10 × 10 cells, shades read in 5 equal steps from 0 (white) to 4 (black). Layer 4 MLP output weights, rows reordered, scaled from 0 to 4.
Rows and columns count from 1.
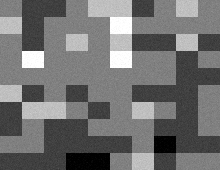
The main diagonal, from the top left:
2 3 2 2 2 2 1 3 3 2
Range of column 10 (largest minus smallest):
1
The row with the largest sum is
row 9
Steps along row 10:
same same up same down down up down same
